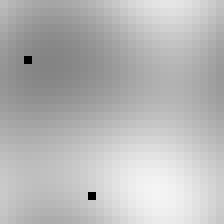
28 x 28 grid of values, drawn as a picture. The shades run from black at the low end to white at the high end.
Two lone cells stand out, each far lower than its neighbours. The top left is the ninth with the lowest average. The bottom left is the calmest part. There are no regular stripes.
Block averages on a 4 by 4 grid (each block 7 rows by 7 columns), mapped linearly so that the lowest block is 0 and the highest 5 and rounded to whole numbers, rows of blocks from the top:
1133
0022
2343
3354
